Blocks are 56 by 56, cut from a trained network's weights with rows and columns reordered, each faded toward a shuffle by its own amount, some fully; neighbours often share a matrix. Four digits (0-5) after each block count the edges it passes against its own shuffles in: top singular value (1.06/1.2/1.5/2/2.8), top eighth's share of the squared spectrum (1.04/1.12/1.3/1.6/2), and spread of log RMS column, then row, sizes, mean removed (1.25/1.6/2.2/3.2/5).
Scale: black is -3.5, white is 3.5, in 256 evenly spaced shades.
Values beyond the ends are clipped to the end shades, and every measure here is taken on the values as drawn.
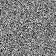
0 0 0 0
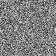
0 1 0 0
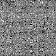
2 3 2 0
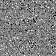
0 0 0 0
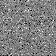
1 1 0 0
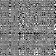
3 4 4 2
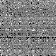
3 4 3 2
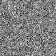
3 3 0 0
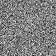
0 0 0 0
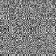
4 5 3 3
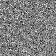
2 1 0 0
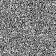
0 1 0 0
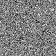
0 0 0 0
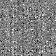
2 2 0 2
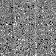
2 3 0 2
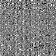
3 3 0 3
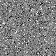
0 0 0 0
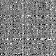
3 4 0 3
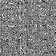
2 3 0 2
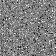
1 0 0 0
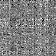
3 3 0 3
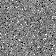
0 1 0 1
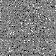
1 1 0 0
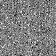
1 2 0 0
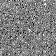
1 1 0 1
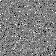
0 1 0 0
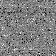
1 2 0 0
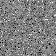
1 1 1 0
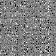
2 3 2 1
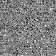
1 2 1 1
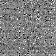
2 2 2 0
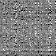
3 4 3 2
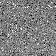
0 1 0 0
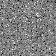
0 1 0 0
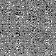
2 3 3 1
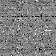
3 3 2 2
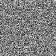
2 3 0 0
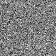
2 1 0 0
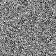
1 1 0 0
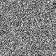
2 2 0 0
